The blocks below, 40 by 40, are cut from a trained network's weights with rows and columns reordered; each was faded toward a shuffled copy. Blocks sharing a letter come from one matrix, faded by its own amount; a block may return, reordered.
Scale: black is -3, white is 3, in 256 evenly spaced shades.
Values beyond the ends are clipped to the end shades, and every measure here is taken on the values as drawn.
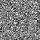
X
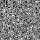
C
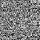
X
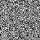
X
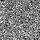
C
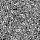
C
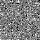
C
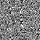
X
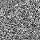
C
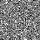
C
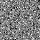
C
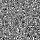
X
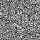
X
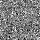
C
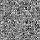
X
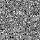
X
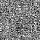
X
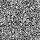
C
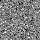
C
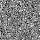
C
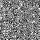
C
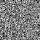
X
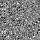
X
